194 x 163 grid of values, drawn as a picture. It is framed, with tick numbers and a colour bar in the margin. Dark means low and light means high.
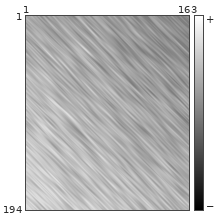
Streaks slant down to the right. The histogram is bell-shaped. No single row or column stands out from its neighbours. The ninth with the lowest average is the top right. On average the colour sits 70% of the way up the scale. The field climbs toward the bottom left.
